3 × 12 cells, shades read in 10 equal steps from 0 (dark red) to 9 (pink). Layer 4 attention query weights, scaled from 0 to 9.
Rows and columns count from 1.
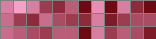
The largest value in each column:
7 9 7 6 5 5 2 8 3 7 4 4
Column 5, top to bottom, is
2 4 5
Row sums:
50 45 48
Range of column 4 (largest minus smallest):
3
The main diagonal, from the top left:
7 3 4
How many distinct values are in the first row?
7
